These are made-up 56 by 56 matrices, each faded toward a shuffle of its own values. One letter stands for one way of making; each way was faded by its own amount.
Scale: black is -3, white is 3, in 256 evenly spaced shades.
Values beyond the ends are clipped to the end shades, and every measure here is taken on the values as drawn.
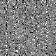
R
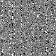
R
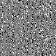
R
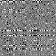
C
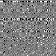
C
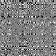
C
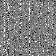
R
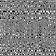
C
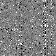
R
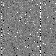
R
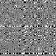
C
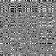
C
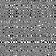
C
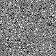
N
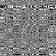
C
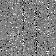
N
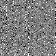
R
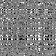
C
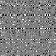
C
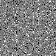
N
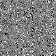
N
